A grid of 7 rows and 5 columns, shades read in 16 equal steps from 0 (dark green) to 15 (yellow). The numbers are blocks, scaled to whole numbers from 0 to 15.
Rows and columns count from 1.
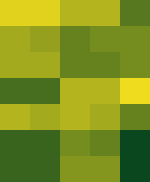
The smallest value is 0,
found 2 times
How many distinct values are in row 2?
4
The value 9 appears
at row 2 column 2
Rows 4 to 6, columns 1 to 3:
4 4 11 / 11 10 11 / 3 3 7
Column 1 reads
14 10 10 4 11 3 3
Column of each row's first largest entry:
1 1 1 5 1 3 3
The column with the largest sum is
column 3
